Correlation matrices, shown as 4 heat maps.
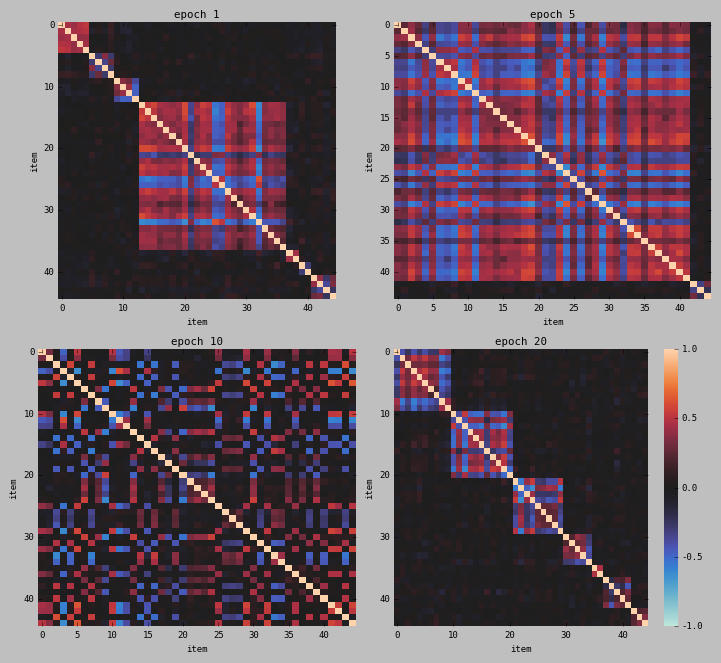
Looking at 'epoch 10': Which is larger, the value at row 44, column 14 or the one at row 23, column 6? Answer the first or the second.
the second
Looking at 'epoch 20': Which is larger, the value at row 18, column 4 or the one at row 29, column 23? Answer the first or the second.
the second
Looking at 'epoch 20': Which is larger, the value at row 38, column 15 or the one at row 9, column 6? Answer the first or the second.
the first
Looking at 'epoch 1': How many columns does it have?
45
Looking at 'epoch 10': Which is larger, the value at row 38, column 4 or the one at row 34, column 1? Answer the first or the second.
the first
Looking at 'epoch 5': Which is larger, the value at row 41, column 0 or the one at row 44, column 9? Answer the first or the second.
the first
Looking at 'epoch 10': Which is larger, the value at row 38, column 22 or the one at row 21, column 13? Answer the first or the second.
the second
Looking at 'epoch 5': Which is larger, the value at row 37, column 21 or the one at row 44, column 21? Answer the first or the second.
the second
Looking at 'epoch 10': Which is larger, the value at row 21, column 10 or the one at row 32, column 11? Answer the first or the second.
the first
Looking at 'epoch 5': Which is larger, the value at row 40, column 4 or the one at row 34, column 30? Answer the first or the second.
the second
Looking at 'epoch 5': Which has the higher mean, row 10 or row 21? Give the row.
10
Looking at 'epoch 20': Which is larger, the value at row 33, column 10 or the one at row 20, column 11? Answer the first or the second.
the first
